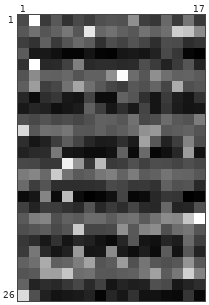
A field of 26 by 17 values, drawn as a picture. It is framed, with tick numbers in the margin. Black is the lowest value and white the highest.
There is no seam. No overall slope runs across the table. Horizontal stripes repeat 6 times down the table. No row or column stands out. Most values sit low, with a long tail of high ones. Overall the values sit about 30% of the way up the scale.
